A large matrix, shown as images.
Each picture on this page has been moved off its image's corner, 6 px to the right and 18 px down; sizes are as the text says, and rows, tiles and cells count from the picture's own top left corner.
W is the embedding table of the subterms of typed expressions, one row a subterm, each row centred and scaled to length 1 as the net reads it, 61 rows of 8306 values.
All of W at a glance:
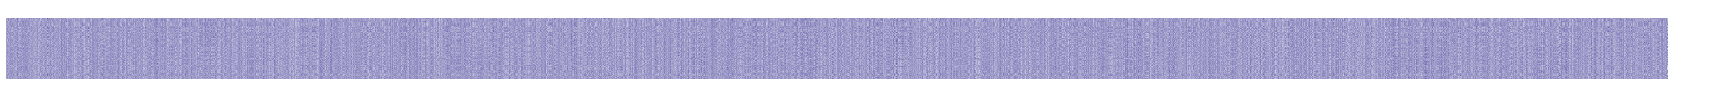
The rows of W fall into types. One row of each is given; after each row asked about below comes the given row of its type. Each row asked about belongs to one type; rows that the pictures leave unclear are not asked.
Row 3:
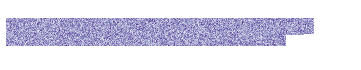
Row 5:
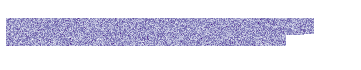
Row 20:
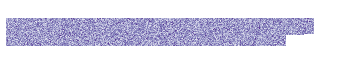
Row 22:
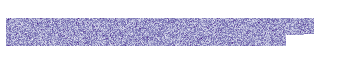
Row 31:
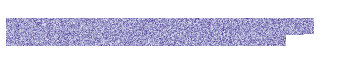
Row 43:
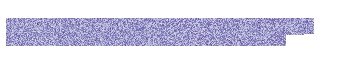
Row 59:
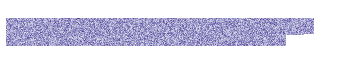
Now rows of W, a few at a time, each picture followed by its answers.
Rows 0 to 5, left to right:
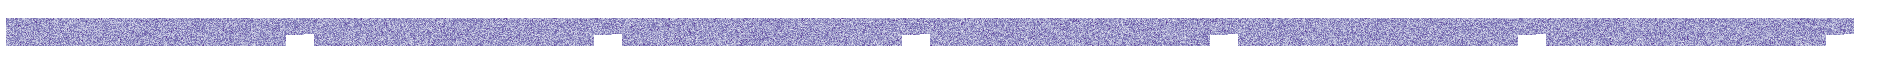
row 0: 31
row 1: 22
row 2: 22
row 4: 5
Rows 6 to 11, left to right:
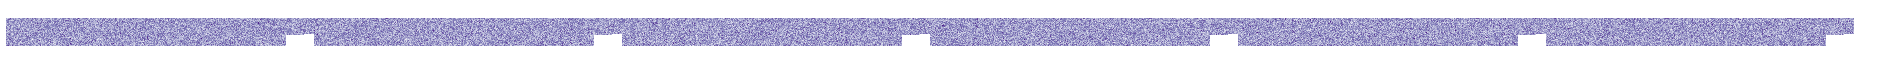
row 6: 5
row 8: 31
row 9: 20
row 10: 3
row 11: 59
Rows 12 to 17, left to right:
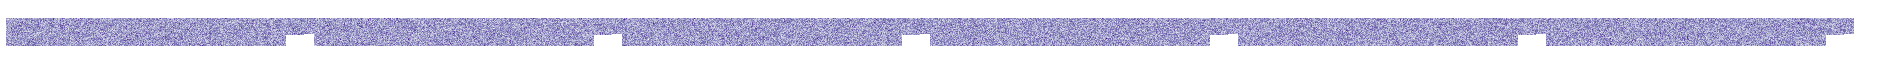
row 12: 20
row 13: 59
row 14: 22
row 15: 5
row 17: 5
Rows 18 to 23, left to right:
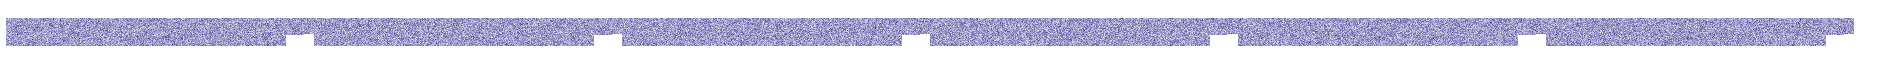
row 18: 3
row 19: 5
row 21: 22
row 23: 20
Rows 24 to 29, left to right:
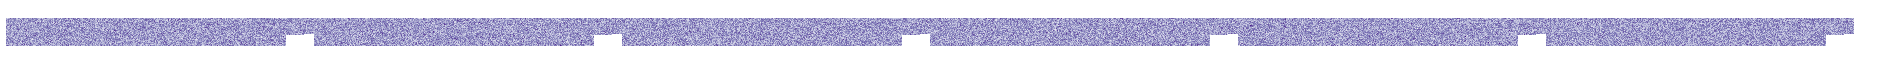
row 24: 5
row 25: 3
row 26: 5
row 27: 59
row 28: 20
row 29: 43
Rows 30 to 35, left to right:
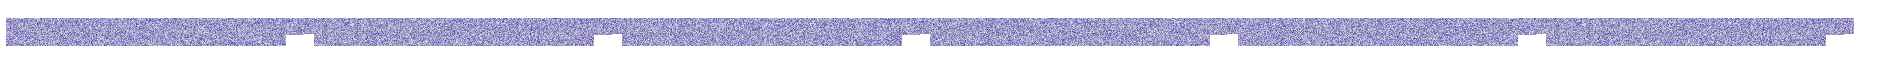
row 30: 3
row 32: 43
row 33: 59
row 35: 31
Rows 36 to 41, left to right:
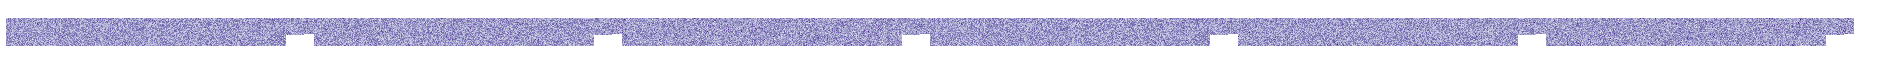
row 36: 43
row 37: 5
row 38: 22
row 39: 43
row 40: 3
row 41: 20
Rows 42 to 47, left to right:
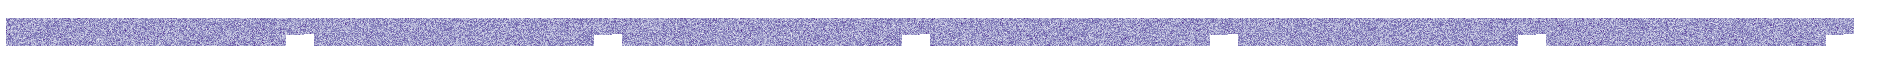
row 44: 43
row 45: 22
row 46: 43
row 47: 59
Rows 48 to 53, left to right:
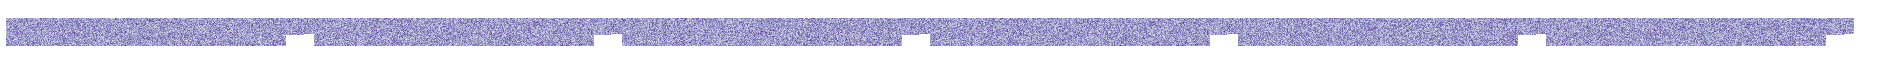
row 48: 3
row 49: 59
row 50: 31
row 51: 59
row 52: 43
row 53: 5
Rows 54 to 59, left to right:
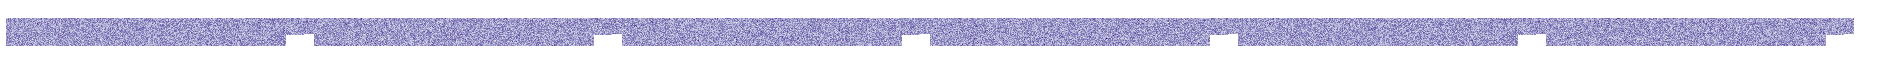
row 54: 43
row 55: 22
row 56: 31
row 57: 5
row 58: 43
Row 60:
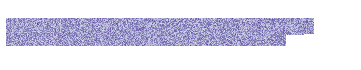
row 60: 43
